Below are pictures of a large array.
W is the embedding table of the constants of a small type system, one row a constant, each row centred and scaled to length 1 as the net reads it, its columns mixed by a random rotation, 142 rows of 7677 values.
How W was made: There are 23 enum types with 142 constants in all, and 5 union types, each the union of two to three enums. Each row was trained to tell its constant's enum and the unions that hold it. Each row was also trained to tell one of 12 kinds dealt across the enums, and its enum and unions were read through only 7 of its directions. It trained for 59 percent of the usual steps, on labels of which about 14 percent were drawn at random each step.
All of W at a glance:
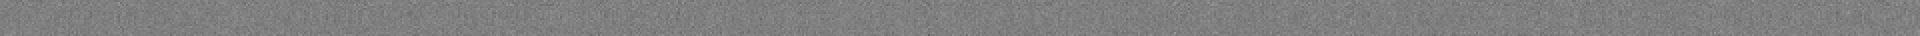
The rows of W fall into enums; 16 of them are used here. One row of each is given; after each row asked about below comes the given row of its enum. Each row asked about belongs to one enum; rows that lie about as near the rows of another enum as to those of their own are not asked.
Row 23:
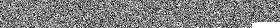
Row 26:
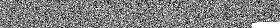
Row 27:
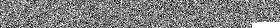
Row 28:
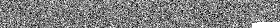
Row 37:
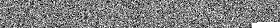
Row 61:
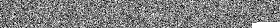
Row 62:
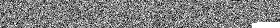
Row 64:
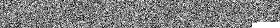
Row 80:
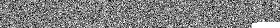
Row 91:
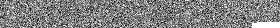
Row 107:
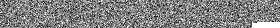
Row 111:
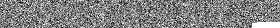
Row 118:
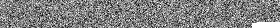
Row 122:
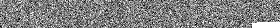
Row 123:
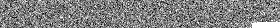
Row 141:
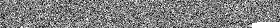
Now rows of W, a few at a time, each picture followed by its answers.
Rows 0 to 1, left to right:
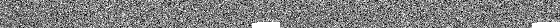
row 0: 80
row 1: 80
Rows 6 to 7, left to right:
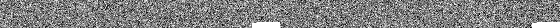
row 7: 37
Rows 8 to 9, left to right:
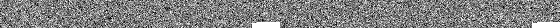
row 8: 122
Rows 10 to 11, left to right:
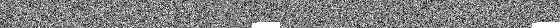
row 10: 111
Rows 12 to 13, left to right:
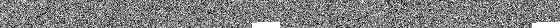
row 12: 27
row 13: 26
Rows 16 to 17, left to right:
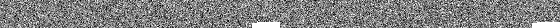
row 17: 27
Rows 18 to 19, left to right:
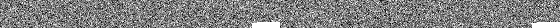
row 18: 123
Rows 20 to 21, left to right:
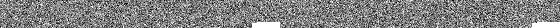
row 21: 28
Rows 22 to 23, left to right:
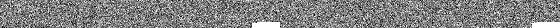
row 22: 28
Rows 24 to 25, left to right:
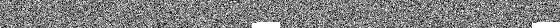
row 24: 91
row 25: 111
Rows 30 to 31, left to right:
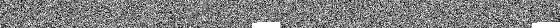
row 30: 91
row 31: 107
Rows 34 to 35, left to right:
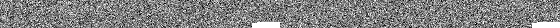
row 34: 118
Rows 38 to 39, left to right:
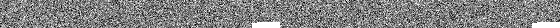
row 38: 27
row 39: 141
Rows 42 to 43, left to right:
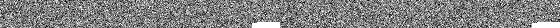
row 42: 141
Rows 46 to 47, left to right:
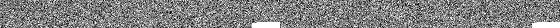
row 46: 91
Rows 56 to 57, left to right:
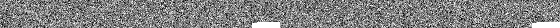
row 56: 111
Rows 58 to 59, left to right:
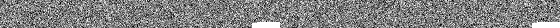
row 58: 141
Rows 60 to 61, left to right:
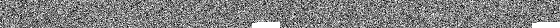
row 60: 80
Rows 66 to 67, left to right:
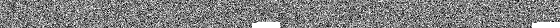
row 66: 118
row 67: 107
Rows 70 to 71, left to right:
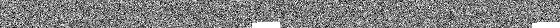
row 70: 27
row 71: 141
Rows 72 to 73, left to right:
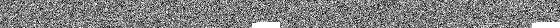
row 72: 64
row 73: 123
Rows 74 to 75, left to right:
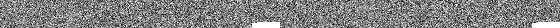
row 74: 27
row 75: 26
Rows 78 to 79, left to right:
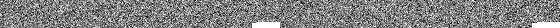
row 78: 80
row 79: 111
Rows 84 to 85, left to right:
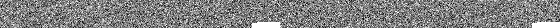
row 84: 118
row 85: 141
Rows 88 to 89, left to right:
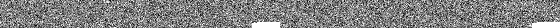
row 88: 28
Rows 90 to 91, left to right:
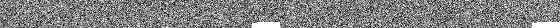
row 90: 111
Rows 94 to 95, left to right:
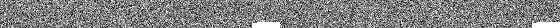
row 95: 111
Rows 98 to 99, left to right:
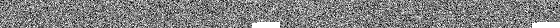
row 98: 28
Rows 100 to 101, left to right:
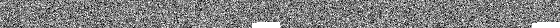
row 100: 61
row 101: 62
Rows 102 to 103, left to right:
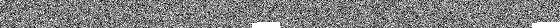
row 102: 122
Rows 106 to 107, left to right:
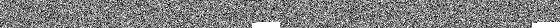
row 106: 122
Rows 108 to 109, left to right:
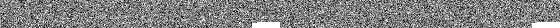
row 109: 122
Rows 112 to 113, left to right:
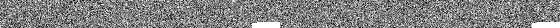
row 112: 141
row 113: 37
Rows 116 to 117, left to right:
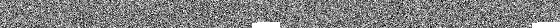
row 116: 28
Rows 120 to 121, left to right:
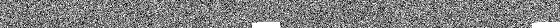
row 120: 118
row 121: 64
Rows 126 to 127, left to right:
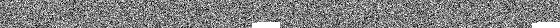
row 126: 62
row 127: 118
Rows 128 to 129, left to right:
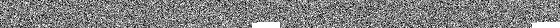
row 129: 123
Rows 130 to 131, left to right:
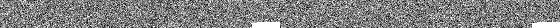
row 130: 123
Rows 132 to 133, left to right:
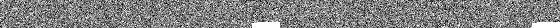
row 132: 122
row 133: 61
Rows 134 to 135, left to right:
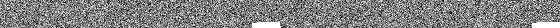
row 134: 26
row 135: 91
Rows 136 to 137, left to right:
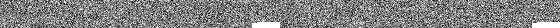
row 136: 28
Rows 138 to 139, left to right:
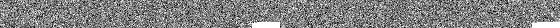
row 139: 27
